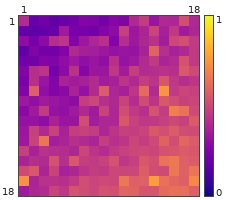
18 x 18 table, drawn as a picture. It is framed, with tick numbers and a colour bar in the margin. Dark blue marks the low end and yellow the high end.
Mirror symmetry: none. Ninth with the highest average: bottom right. Odd rows or columns: none. Slope: up to the bottom right.
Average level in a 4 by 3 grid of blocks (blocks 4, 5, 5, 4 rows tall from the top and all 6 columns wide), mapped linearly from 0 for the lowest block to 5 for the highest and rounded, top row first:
0 1 2 | 1 2 3 | 2 3 4 | 3 4 5
